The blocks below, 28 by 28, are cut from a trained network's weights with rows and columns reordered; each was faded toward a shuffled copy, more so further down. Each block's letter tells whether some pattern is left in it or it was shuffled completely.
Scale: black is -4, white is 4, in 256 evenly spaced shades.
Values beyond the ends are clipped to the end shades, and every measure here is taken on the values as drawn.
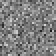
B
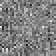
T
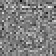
T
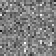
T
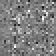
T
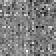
T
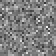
B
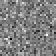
B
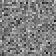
B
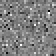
B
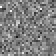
B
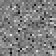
B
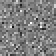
B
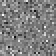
B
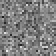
B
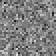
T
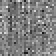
T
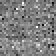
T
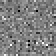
B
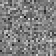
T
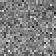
B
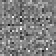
T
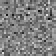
T
